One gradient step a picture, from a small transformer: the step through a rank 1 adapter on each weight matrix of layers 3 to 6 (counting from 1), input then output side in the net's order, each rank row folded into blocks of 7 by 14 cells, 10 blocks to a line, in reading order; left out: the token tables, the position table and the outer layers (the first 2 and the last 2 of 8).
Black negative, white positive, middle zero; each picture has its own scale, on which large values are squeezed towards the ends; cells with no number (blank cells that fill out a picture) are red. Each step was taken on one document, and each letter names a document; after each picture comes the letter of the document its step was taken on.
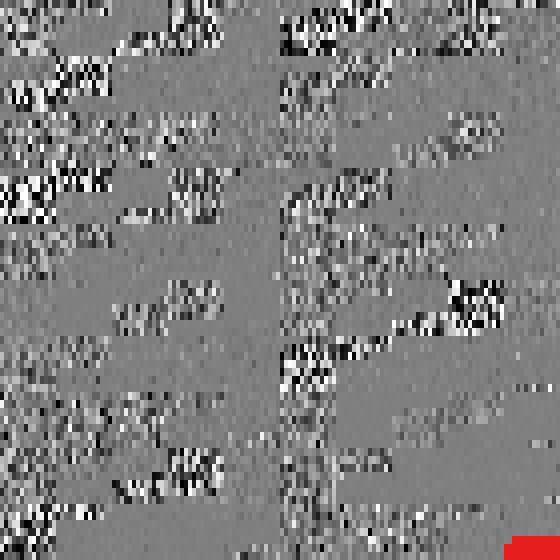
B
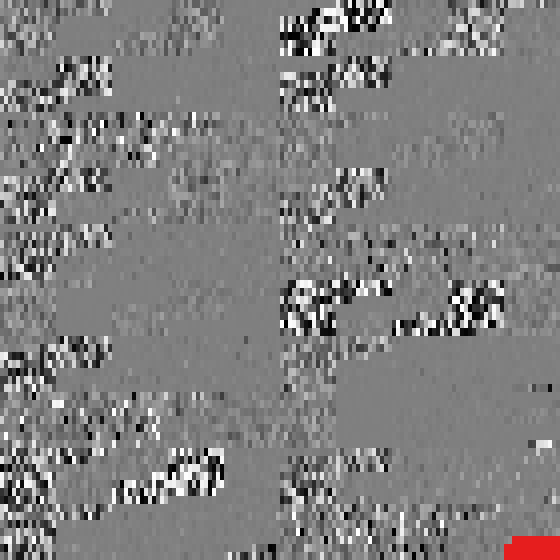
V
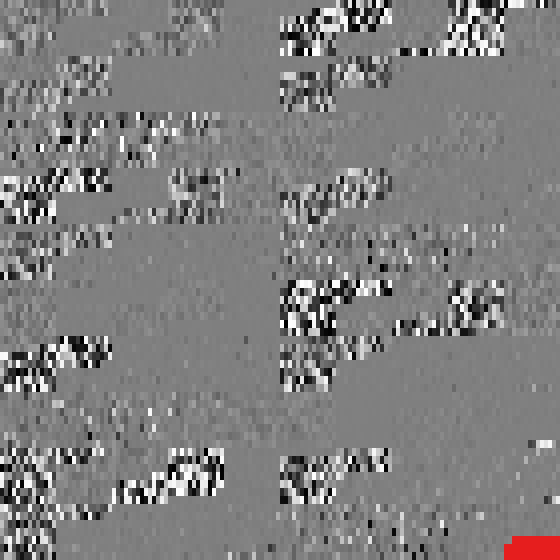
V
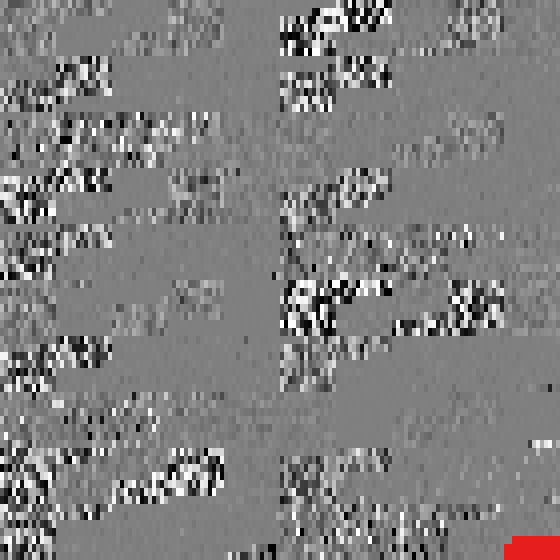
V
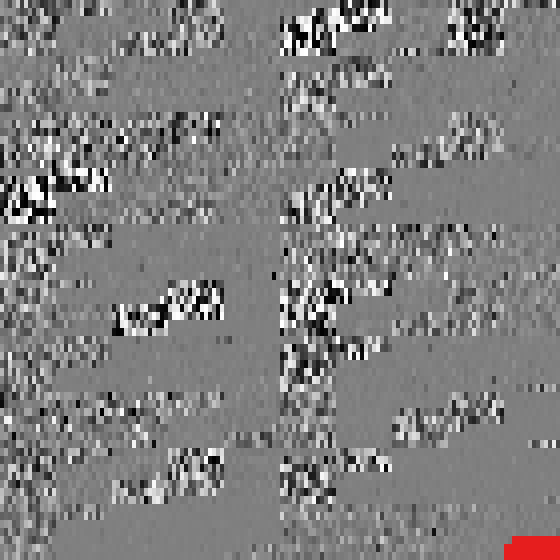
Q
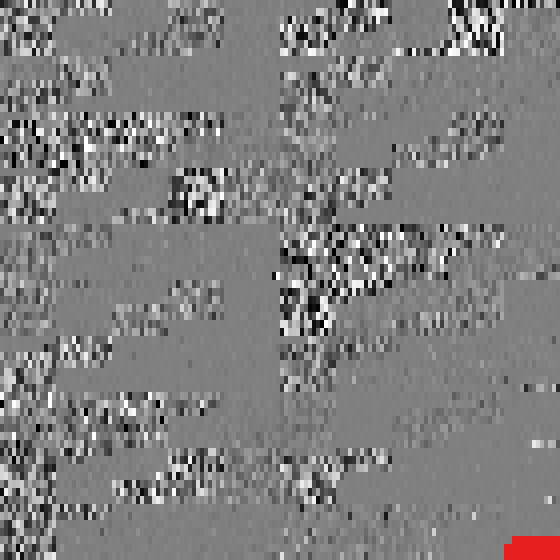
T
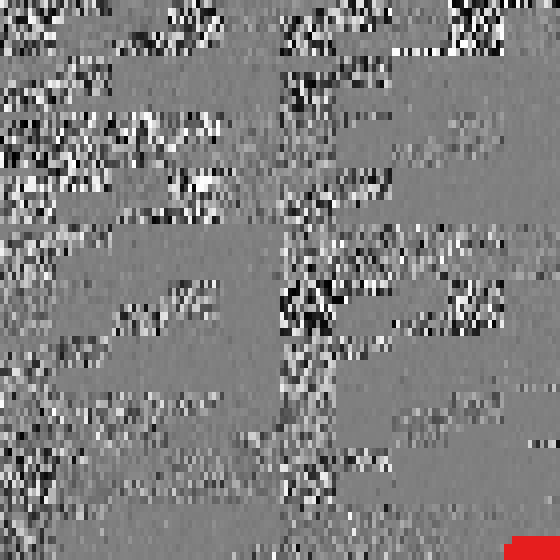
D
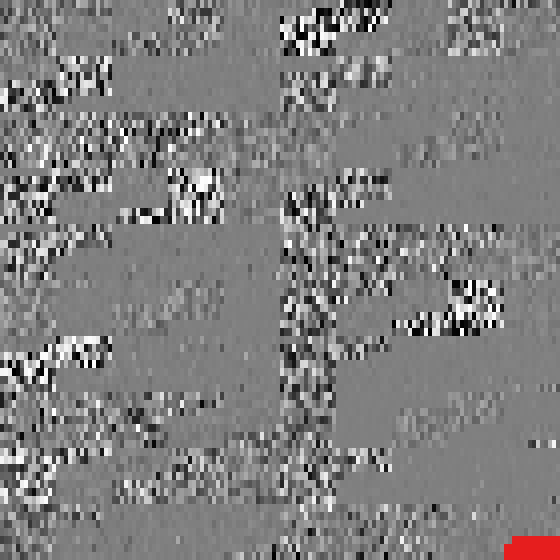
D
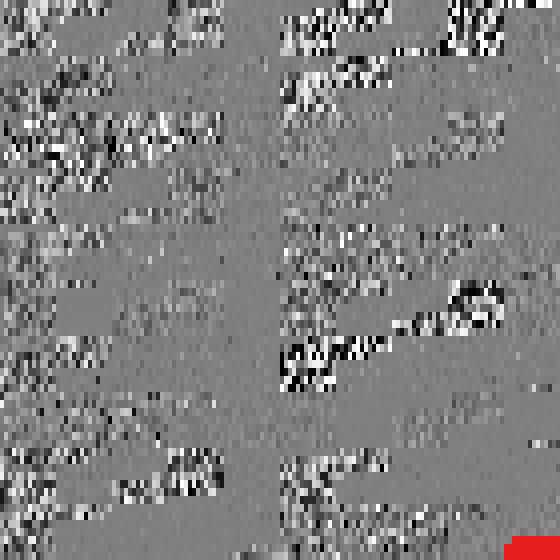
B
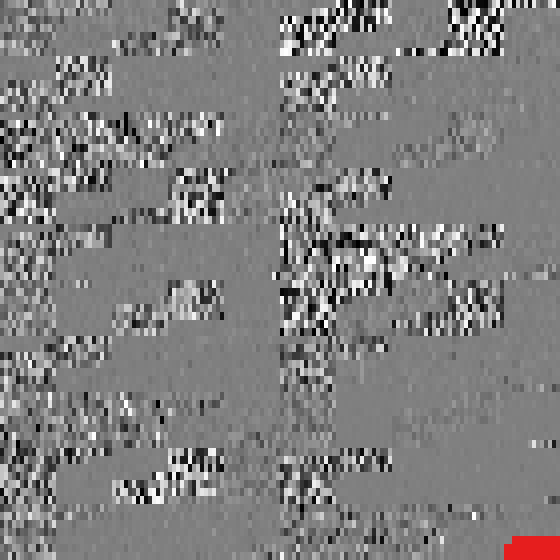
T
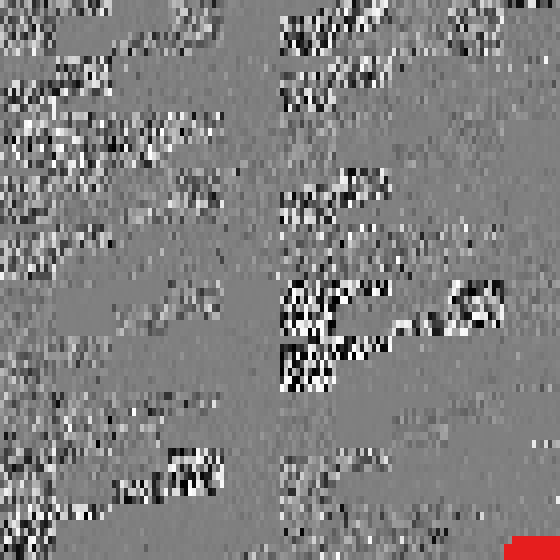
B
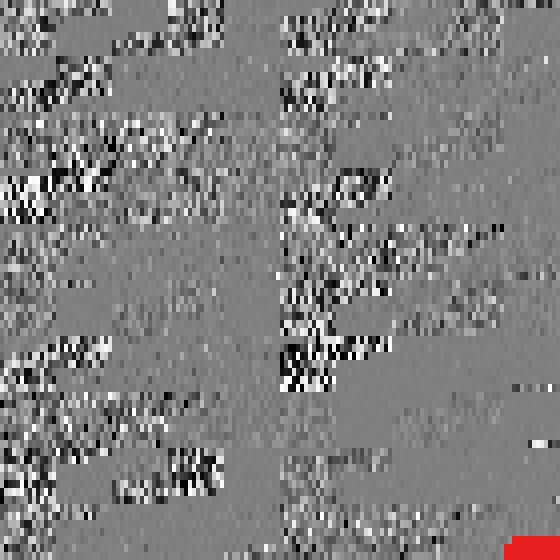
B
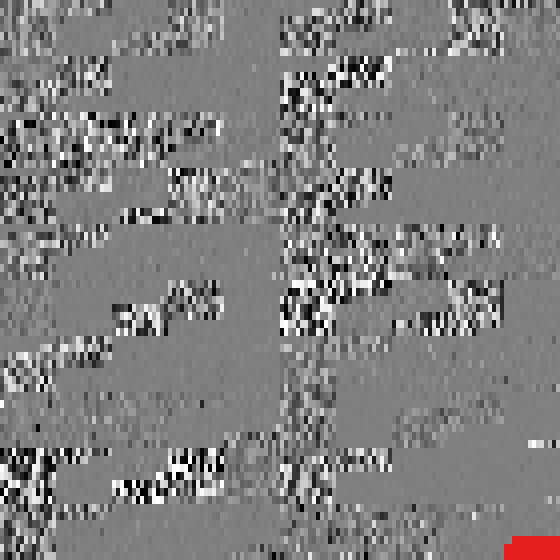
T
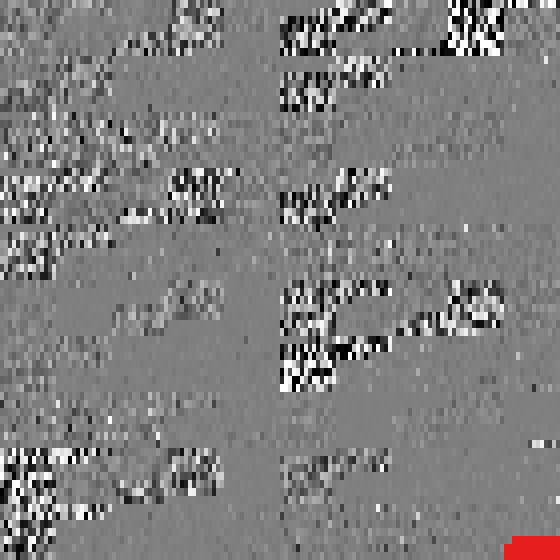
B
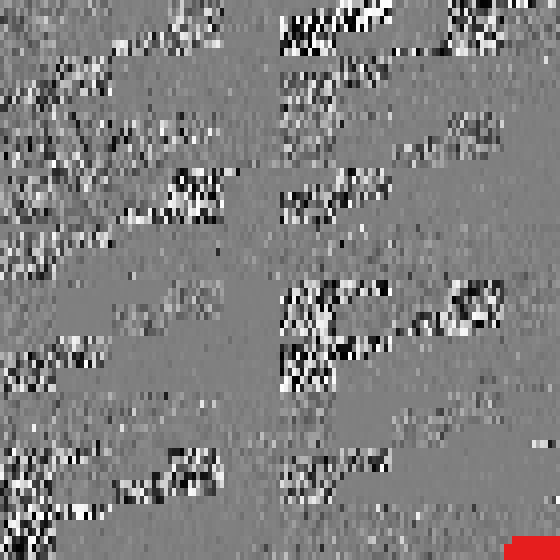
B
